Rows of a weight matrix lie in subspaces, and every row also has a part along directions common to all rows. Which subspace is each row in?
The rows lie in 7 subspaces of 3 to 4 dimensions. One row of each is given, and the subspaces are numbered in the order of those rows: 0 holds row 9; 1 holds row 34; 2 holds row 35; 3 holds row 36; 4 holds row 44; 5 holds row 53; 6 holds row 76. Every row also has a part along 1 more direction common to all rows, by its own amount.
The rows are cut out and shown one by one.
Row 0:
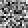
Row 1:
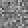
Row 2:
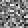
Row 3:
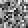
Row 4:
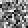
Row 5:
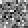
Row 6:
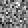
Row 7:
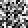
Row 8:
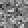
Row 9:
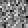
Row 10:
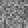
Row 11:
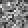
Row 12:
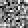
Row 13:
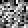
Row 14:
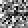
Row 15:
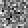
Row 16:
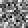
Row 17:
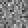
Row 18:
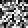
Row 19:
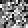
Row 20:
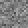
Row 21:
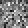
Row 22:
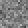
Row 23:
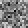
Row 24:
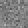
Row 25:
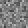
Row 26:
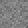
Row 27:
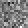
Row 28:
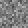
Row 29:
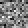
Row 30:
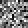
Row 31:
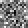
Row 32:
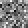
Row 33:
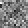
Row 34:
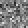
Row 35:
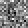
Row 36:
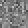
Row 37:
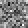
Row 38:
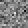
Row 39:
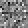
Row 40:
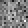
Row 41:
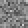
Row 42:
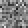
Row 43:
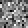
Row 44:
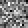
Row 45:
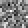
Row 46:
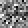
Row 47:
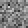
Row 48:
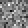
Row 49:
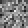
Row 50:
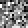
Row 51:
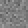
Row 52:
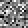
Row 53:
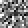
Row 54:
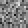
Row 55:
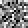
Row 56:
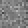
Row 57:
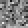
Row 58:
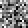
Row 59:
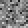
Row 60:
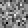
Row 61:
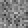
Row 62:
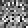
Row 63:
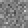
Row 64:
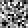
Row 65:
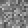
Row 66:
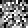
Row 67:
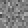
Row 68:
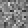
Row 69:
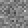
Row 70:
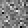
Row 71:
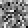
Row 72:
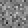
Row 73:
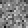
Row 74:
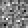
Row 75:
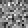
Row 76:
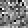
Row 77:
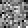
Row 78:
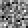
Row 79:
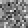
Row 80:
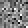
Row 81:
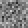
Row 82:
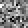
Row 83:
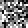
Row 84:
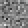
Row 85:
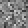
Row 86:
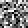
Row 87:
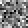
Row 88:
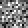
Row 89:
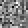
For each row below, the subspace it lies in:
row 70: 6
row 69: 2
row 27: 6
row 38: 2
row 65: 3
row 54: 3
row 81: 3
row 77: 6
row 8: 1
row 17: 3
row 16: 0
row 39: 6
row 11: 1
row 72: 5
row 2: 6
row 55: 1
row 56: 6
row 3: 3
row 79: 2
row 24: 4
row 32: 2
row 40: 2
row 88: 3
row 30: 1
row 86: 4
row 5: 0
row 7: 0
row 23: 0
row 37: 4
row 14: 5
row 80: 1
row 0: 4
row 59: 0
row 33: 4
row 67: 5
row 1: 6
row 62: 1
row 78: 4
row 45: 0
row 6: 3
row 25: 3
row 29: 2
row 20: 2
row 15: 5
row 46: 5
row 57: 0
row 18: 1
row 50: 0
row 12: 4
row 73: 6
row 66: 1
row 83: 5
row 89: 3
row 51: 3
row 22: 0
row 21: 1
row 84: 4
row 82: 1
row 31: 2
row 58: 6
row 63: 2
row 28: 2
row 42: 6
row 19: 0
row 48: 3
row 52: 2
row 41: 4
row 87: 0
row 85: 6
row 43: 3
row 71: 1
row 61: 4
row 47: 5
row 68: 6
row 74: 4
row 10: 5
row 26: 1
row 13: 0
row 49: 5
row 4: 4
